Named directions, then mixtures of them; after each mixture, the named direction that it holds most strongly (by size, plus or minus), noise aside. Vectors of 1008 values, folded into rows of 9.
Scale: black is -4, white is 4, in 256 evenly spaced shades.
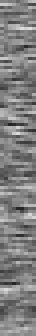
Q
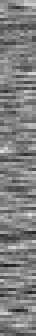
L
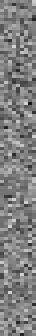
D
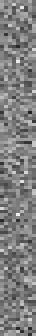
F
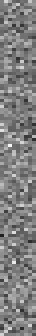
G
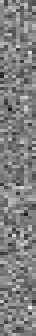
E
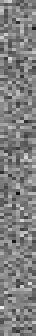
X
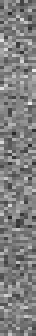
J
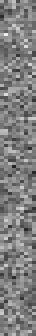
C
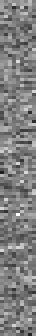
F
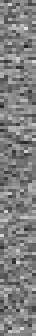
G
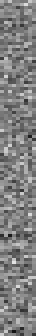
G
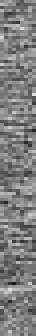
Q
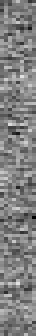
Q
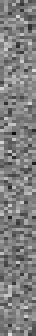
J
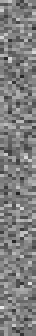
X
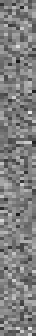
F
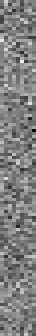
J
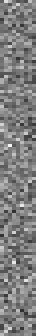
G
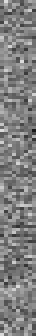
G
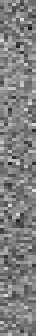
J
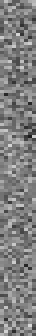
G
